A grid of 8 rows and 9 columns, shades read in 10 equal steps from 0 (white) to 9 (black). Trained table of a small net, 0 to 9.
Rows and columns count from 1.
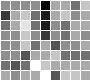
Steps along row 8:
up down same down up down same up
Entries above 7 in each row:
1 1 1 0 0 0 0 0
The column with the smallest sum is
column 3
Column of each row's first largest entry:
5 5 5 5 6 3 2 6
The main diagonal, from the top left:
4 3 1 4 3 2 3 2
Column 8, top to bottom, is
5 4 3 3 4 5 3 2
